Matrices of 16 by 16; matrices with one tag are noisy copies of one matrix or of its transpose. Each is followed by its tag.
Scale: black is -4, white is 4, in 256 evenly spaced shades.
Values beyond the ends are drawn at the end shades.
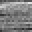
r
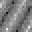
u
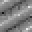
u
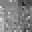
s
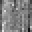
r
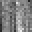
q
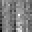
q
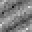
u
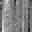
r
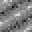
u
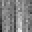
q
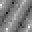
u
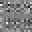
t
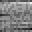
r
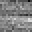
q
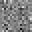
t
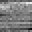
r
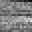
q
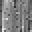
r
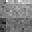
s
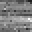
q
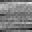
r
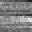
q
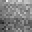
s
